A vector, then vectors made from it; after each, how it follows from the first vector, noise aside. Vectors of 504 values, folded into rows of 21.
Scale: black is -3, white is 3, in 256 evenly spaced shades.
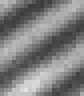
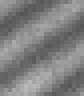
shrunk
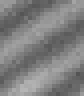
shrunk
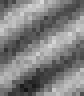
negated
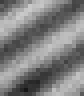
negated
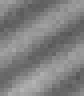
shrunk
